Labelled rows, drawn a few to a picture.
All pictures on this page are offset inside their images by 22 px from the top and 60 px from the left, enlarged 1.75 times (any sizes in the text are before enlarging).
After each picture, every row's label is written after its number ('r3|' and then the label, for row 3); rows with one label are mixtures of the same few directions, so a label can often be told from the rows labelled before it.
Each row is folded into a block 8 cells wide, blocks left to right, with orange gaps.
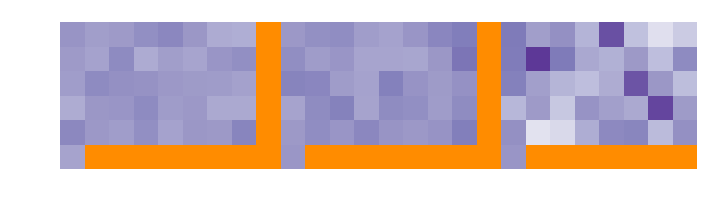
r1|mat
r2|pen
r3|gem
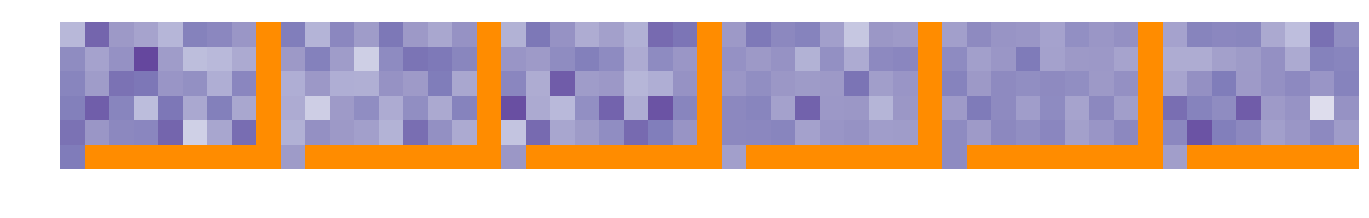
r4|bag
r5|bag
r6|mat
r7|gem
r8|bag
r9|gem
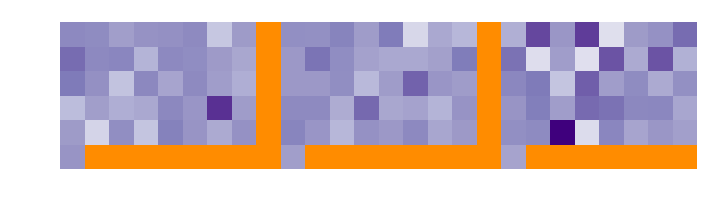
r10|gem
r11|gem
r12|gem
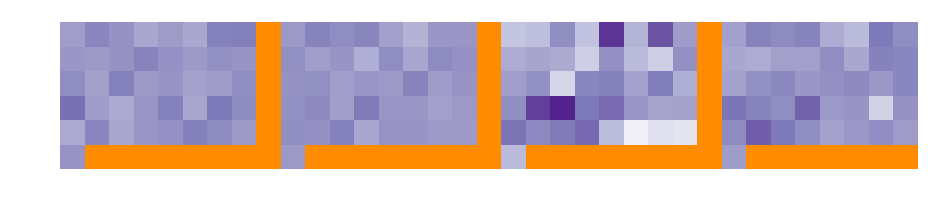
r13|mat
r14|gem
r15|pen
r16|gem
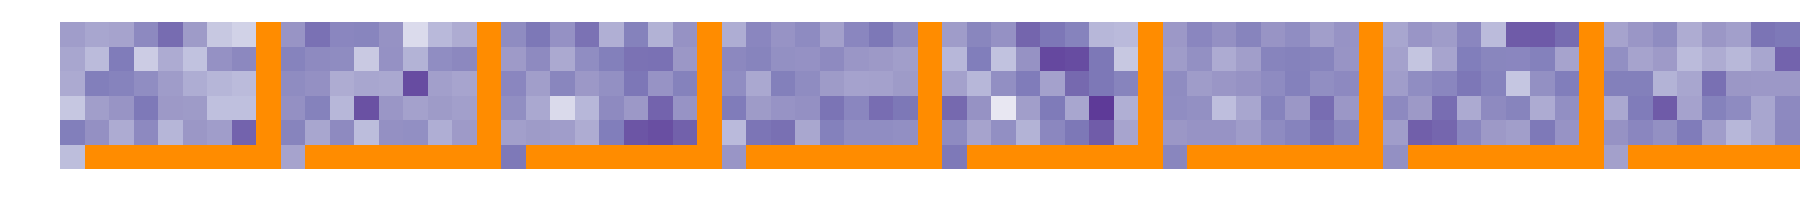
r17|mat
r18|gem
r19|pen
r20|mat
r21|pen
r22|pen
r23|gem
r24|pen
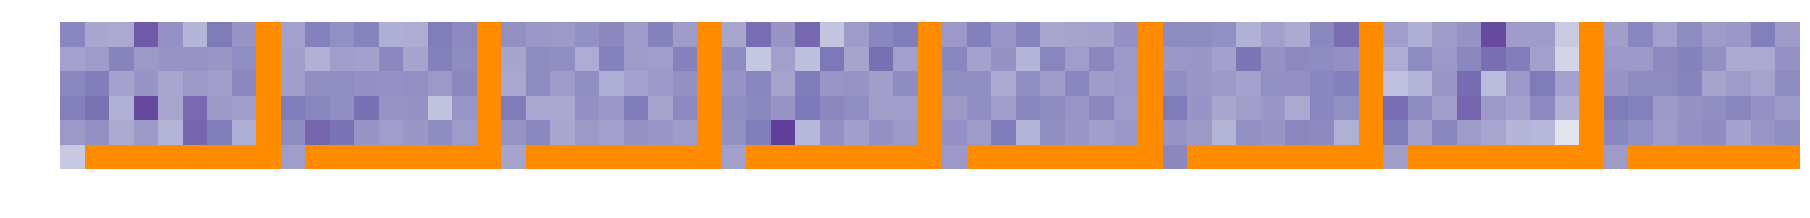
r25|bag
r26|gem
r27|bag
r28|gem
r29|gem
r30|mat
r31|pen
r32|bag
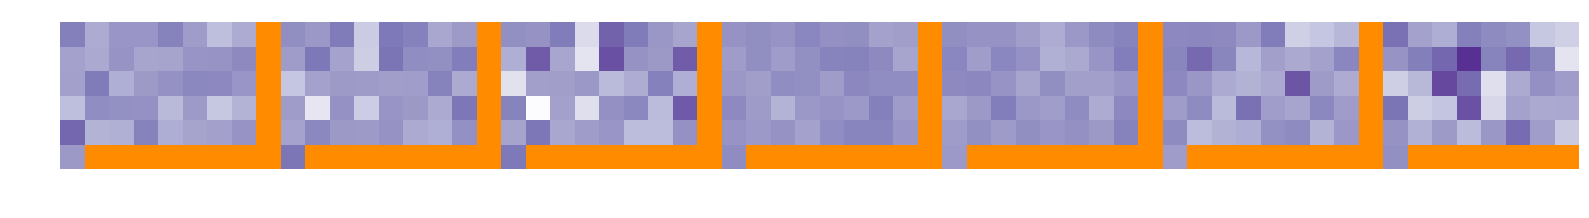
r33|mat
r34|bag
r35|bag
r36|pen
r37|pen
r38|gem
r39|pen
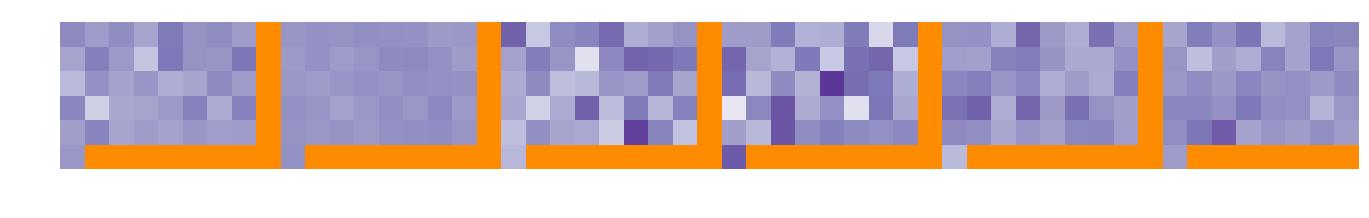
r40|bag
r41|pen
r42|bag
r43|bag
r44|bag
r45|gem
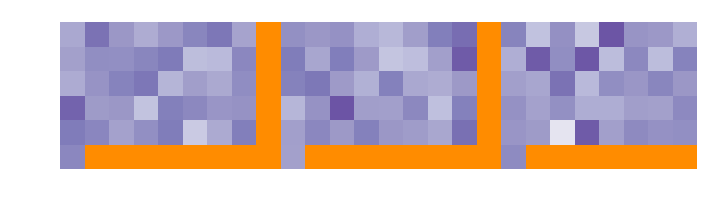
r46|bag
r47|pen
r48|gem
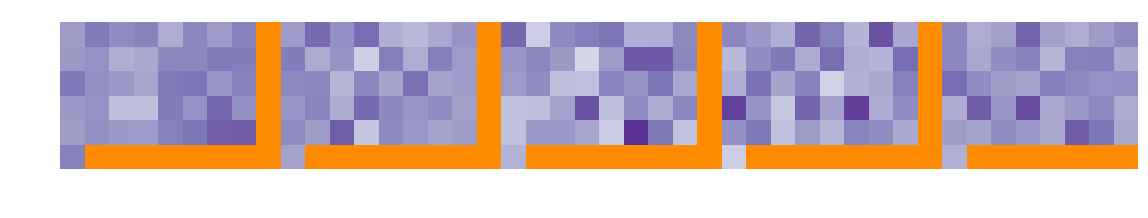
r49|pen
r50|gem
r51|bag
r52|bag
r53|bag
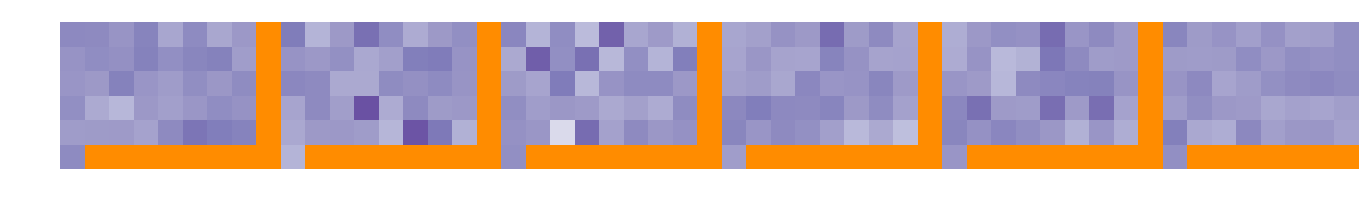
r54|pen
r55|bag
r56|gem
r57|pen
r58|pen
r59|mat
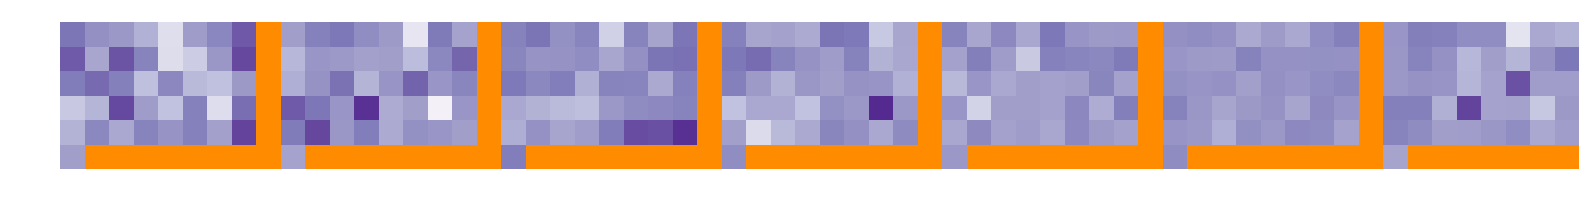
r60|pen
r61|gem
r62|pen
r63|gem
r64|bag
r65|mat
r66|gem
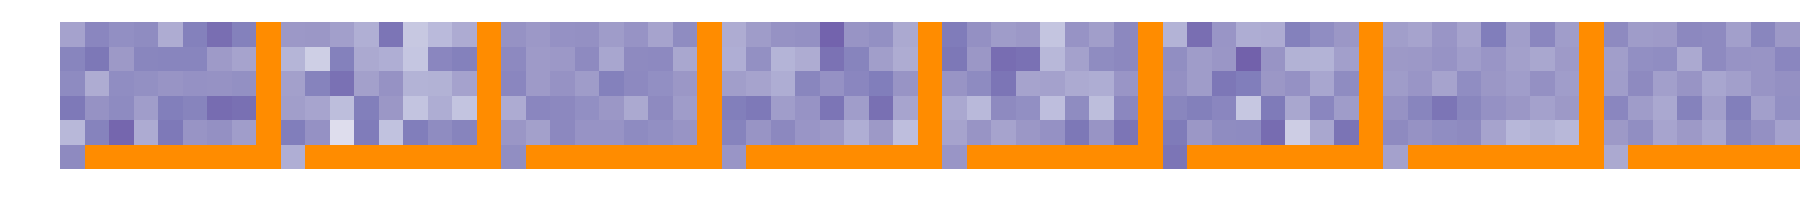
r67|mat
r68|mat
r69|bag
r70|pen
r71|pen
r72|bag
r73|pen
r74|bag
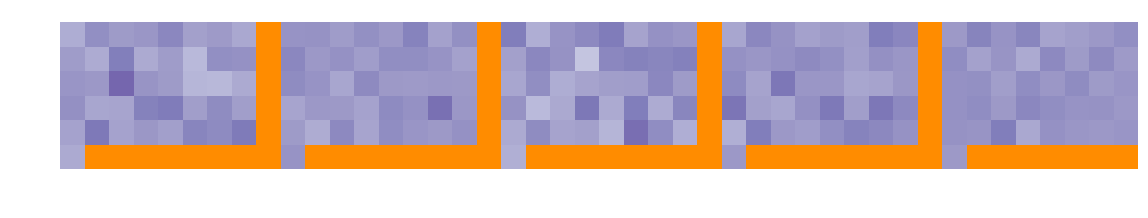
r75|mat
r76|gem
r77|bag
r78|mat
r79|gem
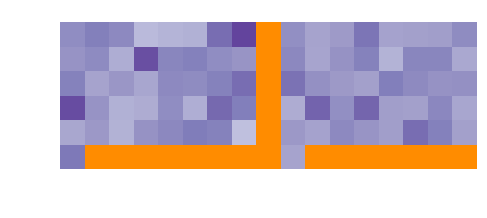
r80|mat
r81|bag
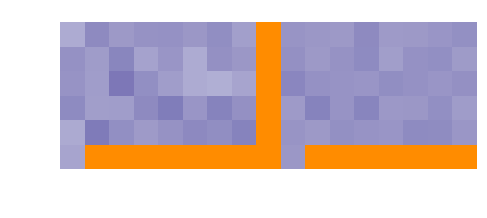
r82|mat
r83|bag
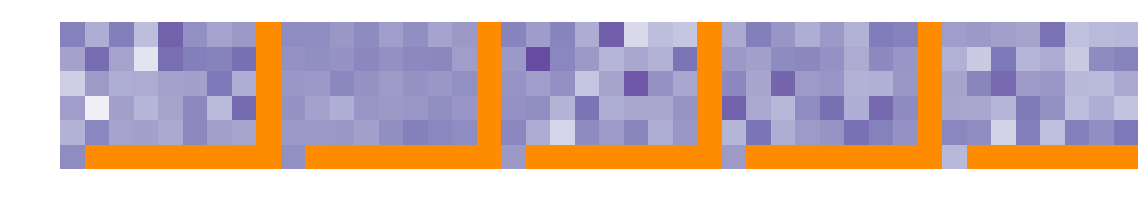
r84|bag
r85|pen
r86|gem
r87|mat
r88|mat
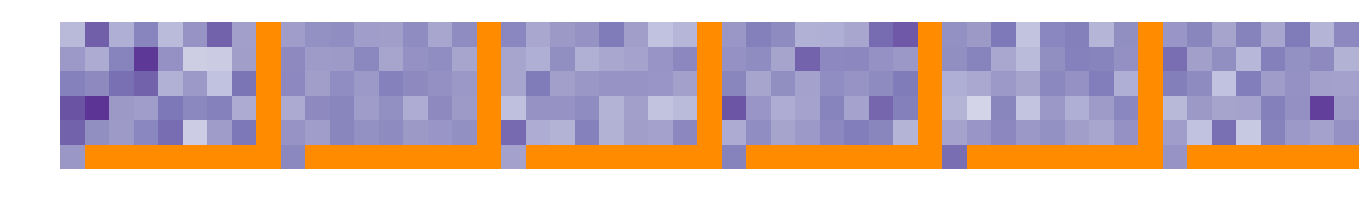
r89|bag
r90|bag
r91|mat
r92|mat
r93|bag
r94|gem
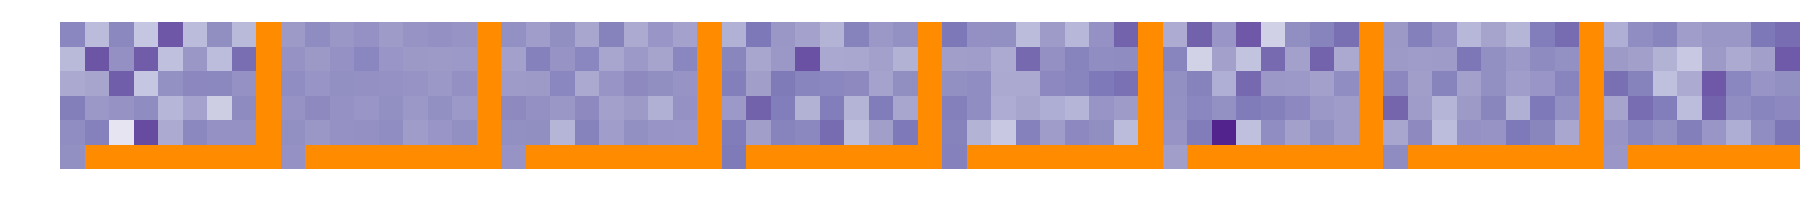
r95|gem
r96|bag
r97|gem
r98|bag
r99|mat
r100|gem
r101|mat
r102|pen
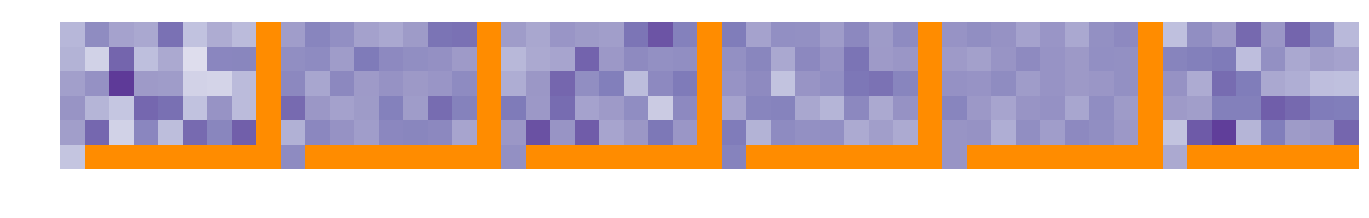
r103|mat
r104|mat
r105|gem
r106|mat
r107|mat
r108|mat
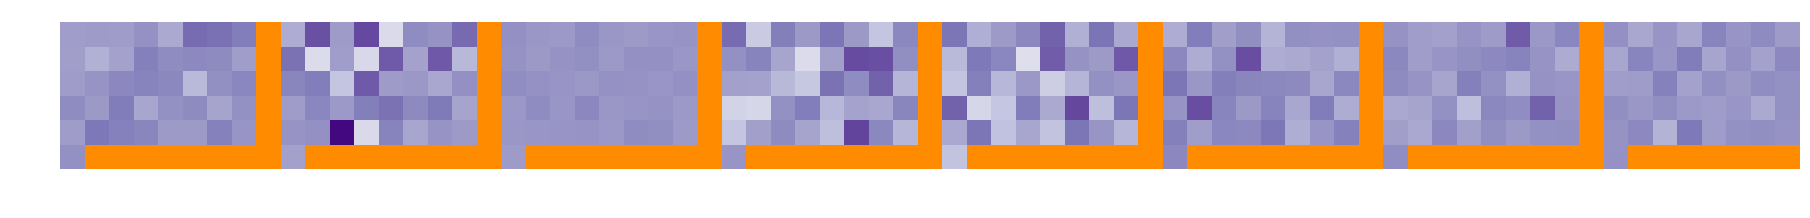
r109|gem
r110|gem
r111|bag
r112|bag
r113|bag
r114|bag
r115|gem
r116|gem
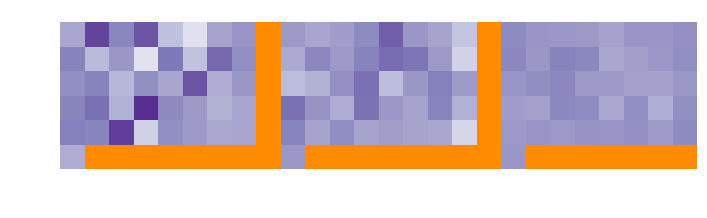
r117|gem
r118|pen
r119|pen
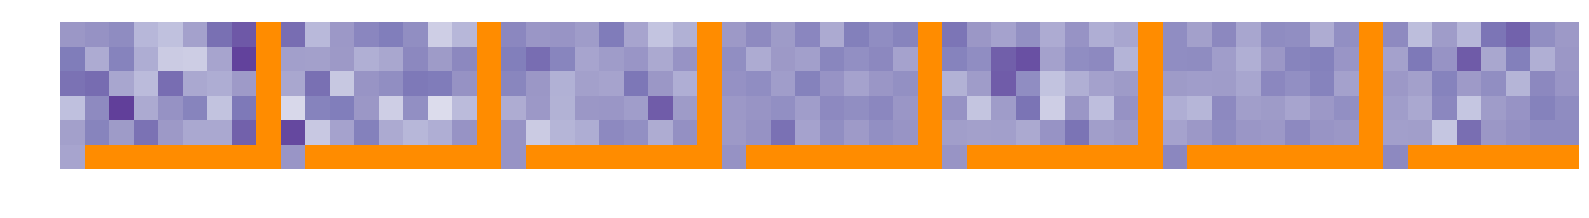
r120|pen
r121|mat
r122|gem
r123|gem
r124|pen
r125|bag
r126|gem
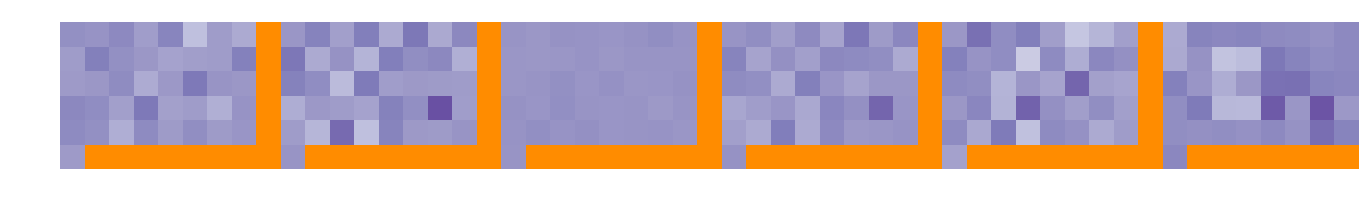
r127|gem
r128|gem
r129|gem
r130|gem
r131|gem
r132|pen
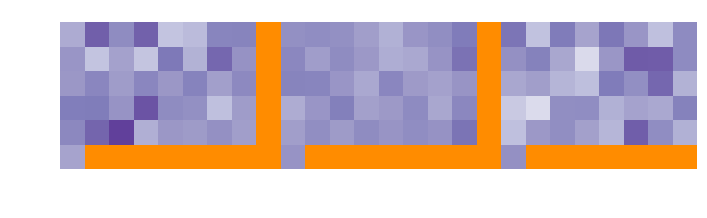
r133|gem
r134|pen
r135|bag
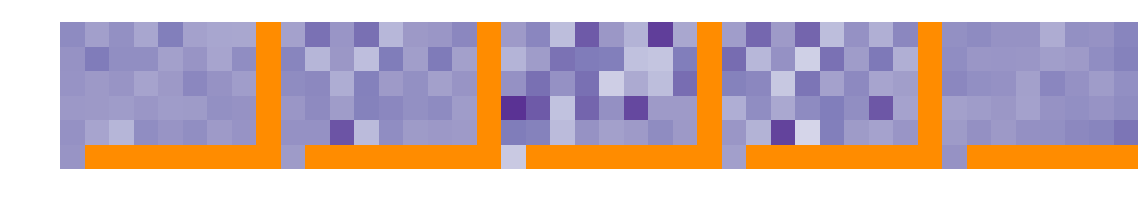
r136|gem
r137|gem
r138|bag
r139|gem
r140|pen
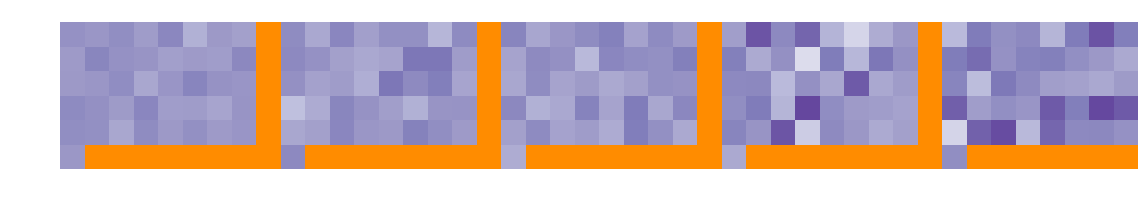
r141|gem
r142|bag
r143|bag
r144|gem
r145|mat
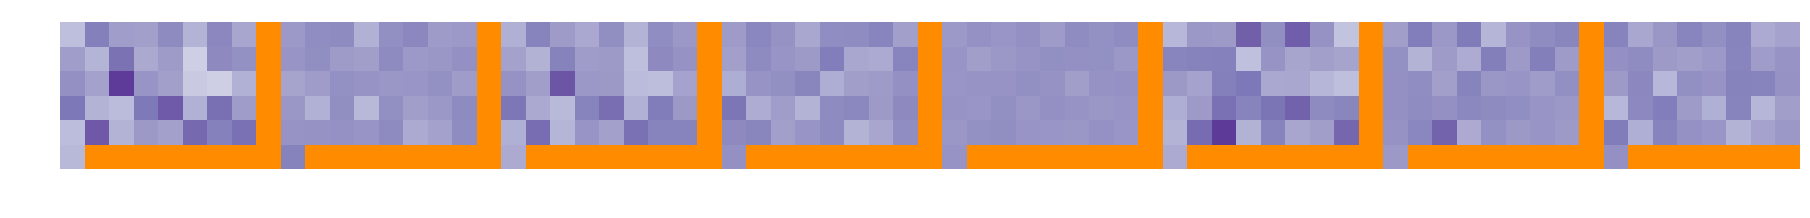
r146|mat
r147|bag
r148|mat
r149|bag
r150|gem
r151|mat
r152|gem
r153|mat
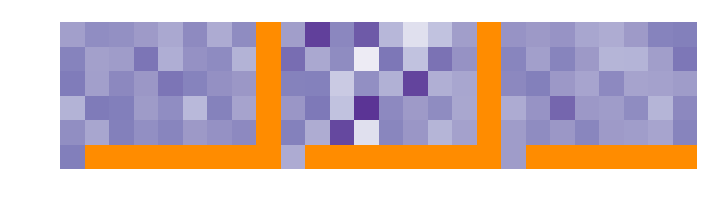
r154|bag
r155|gem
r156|pen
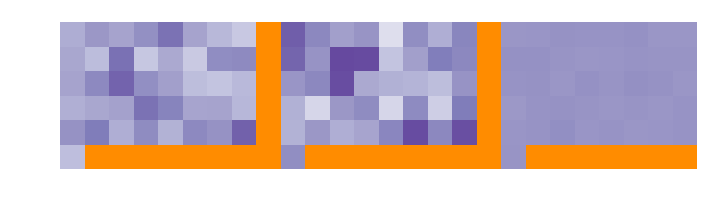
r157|mat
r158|pen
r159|mat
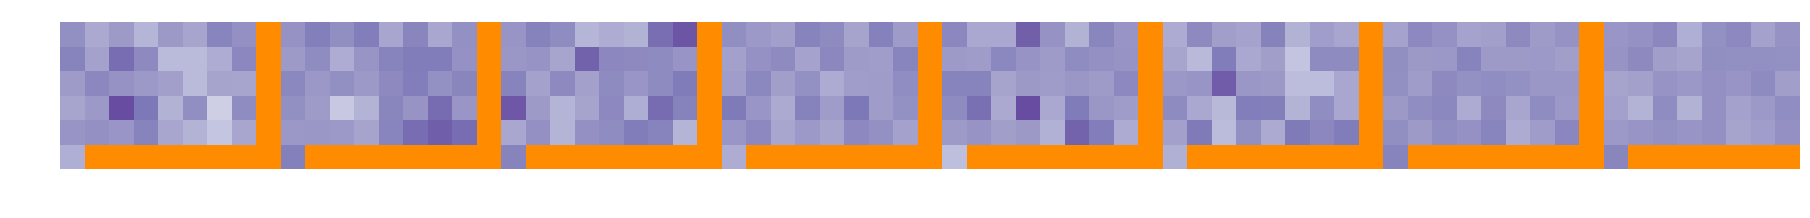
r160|pen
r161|pen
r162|mat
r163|bag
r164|bag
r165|mat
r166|bag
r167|bag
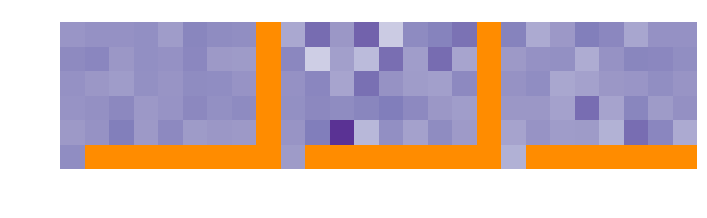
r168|mat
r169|gem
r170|bag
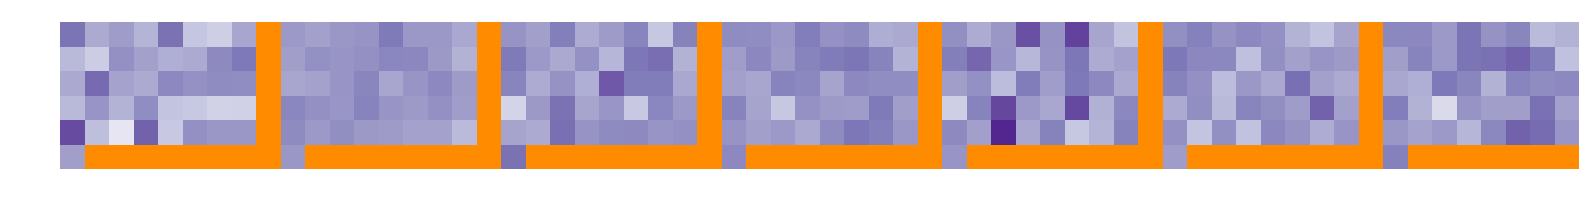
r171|mat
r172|pen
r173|bag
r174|pen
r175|mat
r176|gem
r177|pen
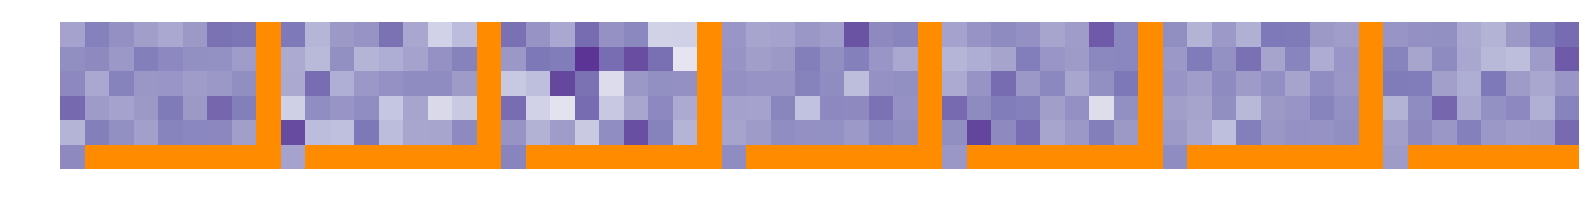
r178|mat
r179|mat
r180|pen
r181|gem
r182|gem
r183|gem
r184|pen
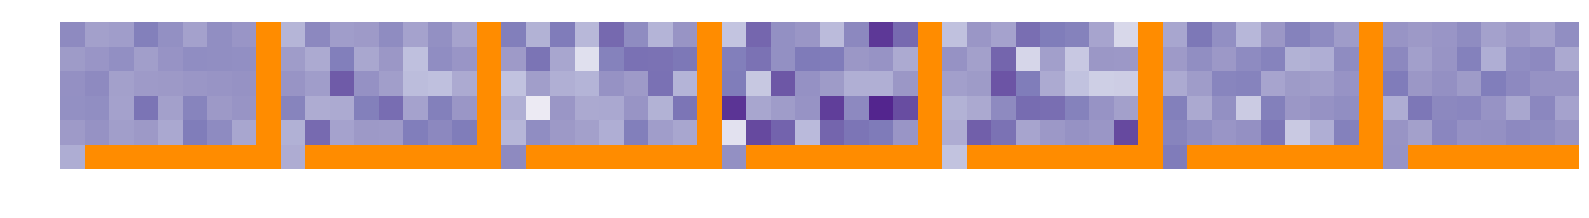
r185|bag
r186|mat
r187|bag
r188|mat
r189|mat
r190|bag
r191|bag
